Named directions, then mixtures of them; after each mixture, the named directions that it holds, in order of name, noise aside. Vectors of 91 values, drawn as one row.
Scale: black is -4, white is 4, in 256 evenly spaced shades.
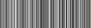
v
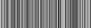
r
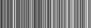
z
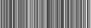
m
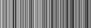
z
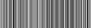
m, z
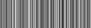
m, v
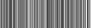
m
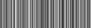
m, v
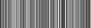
r, v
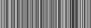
r, v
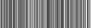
m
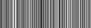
v, z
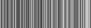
r, z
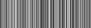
v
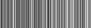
z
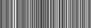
v, z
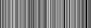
m, r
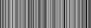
m, r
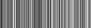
z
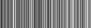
z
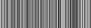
r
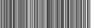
m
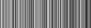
m, z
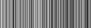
z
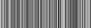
r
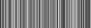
r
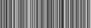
m, v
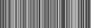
r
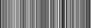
r, v
